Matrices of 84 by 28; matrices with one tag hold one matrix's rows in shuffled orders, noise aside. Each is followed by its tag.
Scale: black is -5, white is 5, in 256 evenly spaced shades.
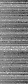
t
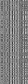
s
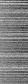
t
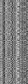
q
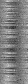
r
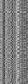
q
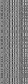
s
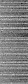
t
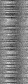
r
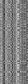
q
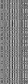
s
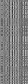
s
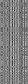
s
